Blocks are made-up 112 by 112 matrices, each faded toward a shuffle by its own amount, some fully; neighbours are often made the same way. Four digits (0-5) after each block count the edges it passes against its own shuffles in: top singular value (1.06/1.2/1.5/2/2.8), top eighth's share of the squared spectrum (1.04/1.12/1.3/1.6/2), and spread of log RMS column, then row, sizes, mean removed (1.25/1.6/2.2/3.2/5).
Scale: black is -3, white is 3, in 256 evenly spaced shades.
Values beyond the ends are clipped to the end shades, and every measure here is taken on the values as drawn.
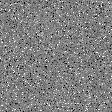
0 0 0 0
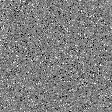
0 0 0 0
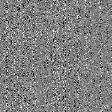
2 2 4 0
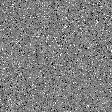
0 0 0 0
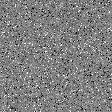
0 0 0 0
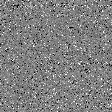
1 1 0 1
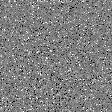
0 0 0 0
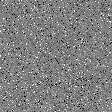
0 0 0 0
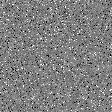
0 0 0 0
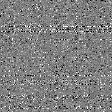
2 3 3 3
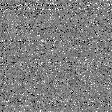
2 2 1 2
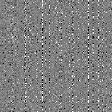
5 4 4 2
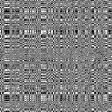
5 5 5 4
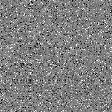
4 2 1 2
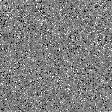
3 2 0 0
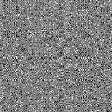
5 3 2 2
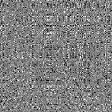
5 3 3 2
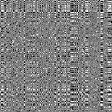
5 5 4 4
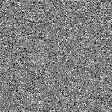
3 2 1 1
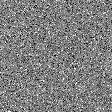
1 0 0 0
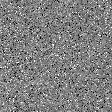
2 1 0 0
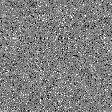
3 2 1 0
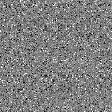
4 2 1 1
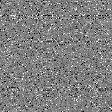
4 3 1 2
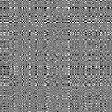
5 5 4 4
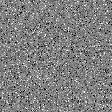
3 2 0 0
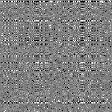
5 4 3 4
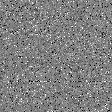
3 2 0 1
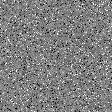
2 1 0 0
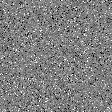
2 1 0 0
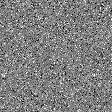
2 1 0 0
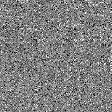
4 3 2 1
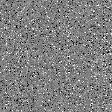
0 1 2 0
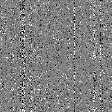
2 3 3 2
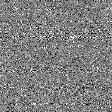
1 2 0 3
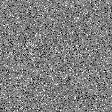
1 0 0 2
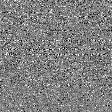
1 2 0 3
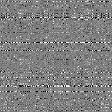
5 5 2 4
